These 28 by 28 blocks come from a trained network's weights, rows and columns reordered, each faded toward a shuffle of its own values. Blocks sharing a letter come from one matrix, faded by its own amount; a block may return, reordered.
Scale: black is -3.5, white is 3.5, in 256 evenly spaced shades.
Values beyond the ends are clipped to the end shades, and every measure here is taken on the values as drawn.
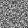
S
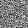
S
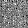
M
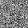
S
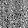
M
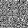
S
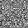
S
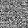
S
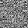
S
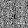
M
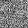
S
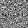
S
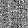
M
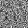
S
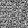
S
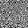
S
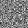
S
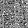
M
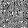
M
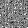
M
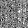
M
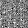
M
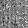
M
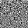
S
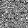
S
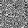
S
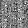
M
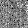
M
